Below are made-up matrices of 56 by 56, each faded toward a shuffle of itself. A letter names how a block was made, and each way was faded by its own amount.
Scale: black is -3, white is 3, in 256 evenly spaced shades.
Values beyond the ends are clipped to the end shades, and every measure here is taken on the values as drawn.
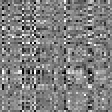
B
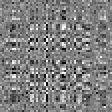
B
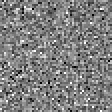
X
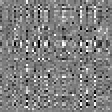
B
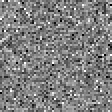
X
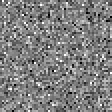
X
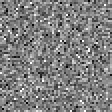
X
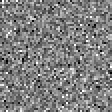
X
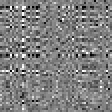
B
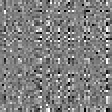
B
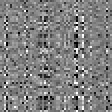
B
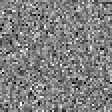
X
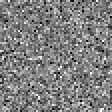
X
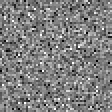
X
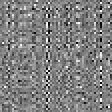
B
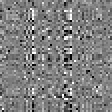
B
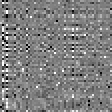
B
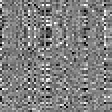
B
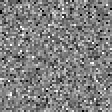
X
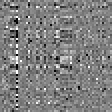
B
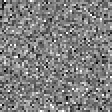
X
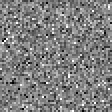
X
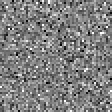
X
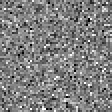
X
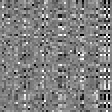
B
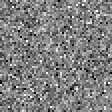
X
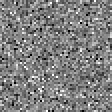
X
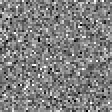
X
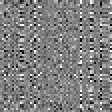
B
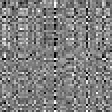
B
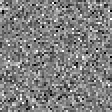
X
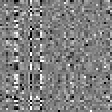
B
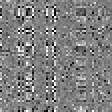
B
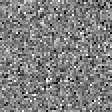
X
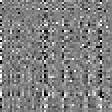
B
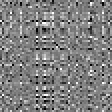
B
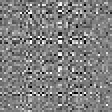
B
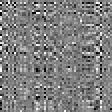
B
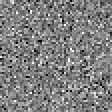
X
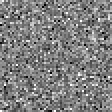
X
